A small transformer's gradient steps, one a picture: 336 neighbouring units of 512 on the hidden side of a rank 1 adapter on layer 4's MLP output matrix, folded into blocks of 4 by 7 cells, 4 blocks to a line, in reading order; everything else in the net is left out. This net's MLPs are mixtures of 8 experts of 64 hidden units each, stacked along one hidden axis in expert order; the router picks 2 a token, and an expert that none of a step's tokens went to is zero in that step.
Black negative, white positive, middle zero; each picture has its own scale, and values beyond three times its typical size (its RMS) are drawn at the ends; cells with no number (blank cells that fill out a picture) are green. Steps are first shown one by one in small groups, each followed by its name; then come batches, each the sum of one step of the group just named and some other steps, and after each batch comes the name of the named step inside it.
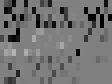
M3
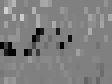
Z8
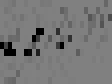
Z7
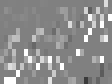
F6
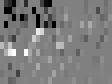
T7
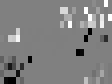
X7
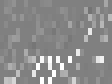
F6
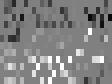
M3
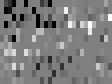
M3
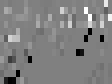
X7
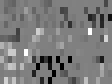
T7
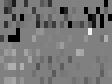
M3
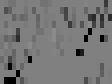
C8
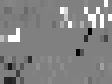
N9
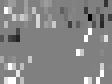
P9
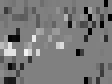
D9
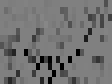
C8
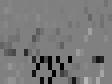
P9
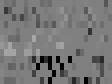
D9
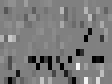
C8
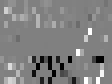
P9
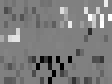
N9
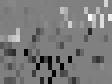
N9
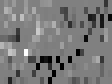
C8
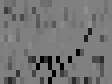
C8
